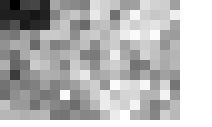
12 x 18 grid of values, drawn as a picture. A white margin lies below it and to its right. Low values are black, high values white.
Stripes: none. Ninth with the lowest average: top left. Odd patch: lower, in the top left. Mirror symmetry: none.
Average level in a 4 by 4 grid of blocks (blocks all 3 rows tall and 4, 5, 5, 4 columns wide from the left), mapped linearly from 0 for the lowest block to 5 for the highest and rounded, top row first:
0355 / 3444 / 3444 / 3354
